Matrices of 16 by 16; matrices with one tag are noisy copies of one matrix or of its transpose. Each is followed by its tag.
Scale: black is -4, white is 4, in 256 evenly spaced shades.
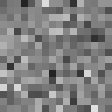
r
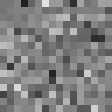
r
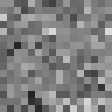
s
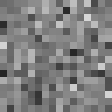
r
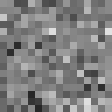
s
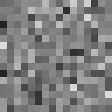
r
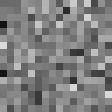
r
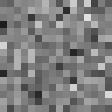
r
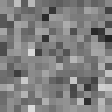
s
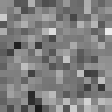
s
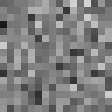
r
